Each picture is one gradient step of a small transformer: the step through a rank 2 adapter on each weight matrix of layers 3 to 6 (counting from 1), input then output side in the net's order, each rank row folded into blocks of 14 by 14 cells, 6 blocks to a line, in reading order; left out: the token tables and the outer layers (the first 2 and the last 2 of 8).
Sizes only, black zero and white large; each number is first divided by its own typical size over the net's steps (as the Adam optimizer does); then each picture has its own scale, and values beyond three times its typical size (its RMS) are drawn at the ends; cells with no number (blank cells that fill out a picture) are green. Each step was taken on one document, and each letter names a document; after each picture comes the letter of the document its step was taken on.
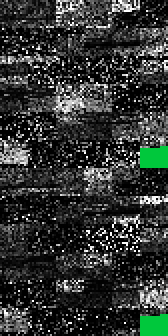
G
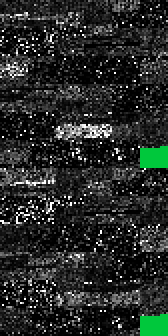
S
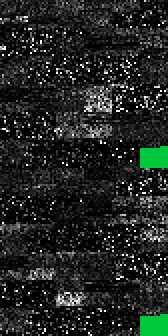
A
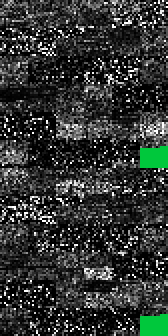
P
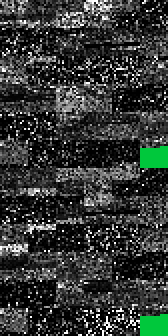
G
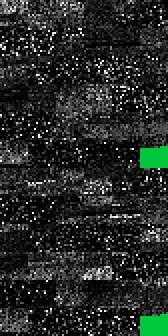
A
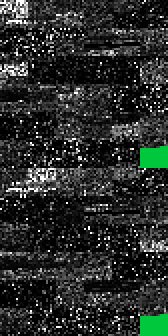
S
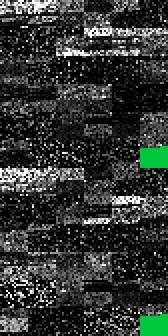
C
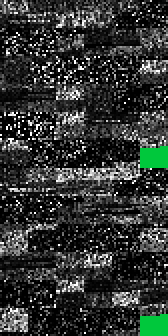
G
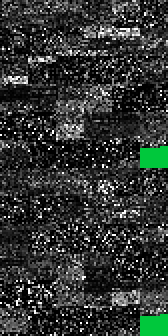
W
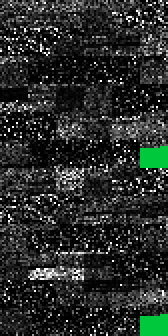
P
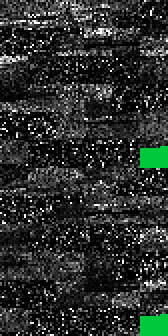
A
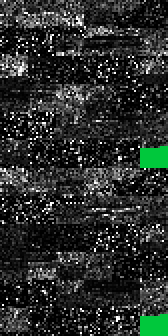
S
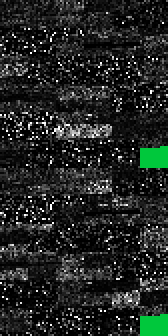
A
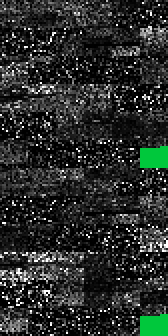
A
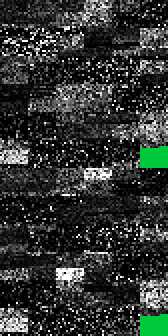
G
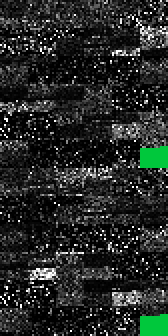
P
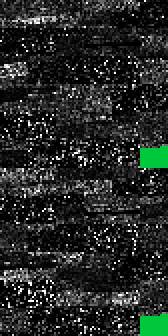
S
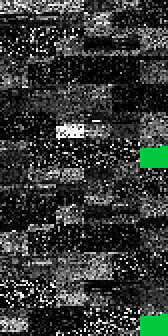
C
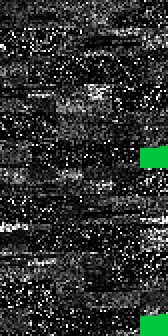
A
